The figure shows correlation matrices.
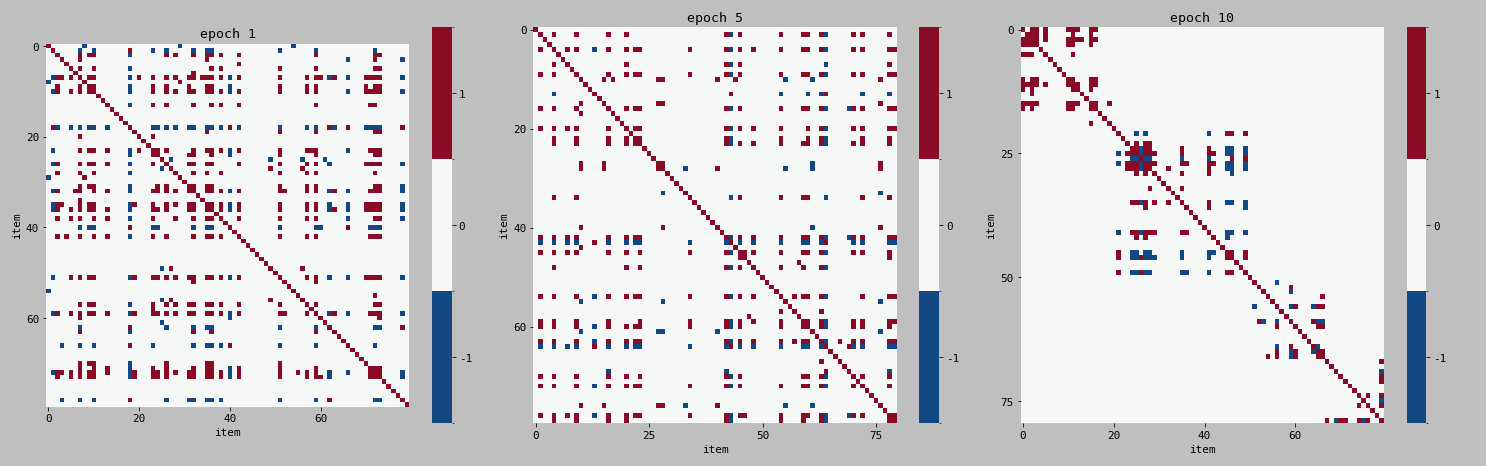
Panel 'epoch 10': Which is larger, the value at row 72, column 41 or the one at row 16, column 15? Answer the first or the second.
the second
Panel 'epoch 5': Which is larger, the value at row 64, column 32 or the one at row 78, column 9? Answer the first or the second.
the second
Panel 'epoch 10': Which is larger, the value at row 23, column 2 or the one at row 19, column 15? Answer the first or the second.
the second
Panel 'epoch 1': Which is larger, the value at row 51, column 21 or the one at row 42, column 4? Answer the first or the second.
the second
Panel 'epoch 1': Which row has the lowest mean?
18
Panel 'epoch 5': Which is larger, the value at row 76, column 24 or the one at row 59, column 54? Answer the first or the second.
the second
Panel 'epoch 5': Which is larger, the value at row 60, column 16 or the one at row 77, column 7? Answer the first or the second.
the first
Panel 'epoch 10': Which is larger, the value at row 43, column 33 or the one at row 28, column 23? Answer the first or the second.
the second
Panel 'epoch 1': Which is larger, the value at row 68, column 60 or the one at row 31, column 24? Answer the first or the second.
the second
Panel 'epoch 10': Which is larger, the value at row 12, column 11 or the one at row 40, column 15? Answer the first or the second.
the first
